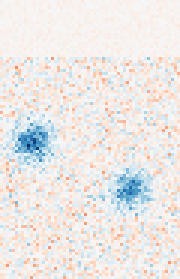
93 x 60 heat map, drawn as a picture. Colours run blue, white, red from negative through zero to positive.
Dips: two. Mirror symmetry: none. Average level on the scale: 50%. Seam: horizontal, 20% of the way down, the top part calmer. Ninth with the lowest average: middle left.
